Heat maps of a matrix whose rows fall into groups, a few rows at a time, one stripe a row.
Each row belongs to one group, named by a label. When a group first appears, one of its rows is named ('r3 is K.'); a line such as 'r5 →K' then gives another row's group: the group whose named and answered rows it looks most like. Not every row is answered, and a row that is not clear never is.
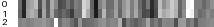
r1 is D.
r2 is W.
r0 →D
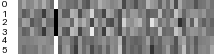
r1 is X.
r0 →W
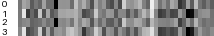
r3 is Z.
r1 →Z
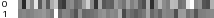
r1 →W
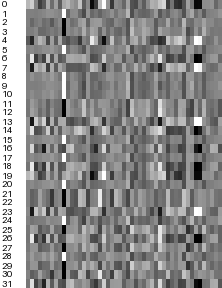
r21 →X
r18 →Z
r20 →W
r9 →W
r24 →W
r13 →D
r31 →Z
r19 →Z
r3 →X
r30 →X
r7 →D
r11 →X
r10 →W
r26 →Z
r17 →W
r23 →D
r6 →Z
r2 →X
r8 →W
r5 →W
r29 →X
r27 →X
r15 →W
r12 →X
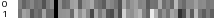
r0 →X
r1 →X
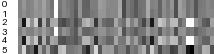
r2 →D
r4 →D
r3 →W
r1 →W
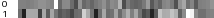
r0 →W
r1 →D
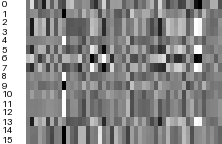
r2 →D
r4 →W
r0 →Z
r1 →X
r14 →X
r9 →X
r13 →D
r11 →W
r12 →W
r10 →W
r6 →Z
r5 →D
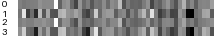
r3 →Z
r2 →W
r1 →Z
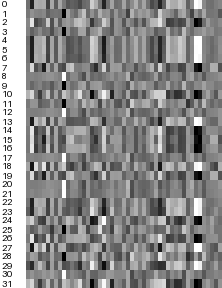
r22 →D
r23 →D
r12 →W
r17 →W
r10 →Z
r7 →Z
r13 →D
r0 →D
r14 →Z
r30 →W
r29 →D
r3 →X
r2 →Z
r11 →X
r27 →D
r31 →Z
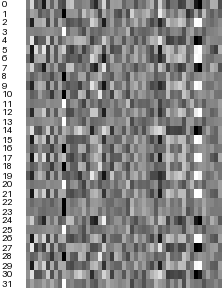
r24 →Z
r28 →X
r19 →D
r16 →X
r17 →D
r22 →X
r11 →W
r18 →X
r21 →D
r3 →W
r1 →X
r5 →D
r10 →X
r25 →W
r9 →D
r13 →W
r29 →D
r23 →X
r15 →D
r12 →D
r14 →Z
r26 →D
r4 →Z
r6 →D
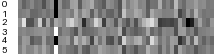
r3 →W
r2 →Z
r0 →X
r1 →X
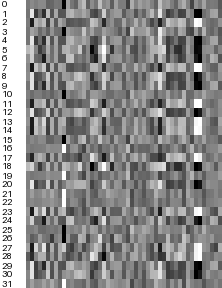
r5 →Z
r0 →X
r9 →Z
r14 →D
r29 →Z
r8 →Z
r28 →D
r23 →D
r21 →W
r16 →W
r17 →D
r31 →W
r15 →X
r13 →D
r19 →W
